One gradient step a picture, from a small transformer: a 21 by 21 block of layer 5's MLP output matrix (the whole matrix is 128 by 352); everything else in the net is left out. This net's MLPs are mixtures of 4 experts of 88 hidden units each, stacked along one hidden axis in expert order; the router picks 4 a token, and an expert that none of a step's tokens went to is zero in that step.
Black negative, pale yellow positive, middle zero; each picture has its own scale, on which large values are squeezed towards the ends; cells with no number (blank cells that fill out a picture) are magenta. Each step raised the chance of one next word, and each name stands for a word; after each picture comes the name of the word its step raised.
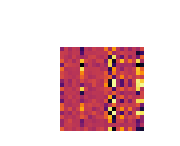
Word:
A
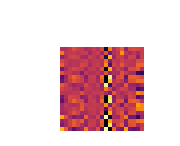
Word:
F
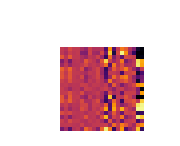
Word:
F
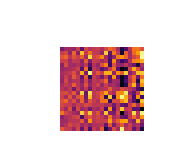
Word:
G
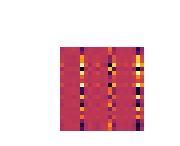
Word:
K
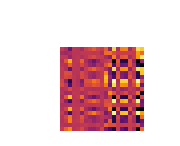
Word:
A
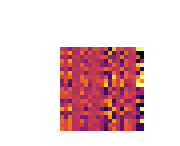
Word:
A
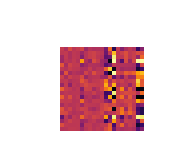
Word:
G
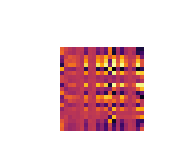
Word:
K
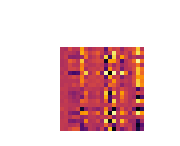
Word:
G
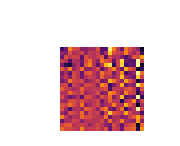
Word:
K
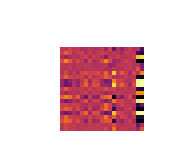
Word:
A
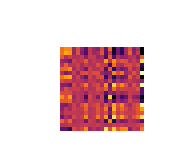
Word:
F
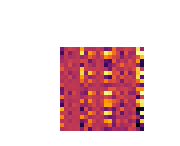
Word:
G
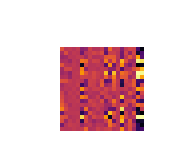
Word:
A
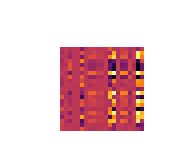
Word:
G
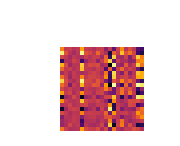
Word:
K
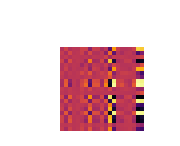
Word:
A
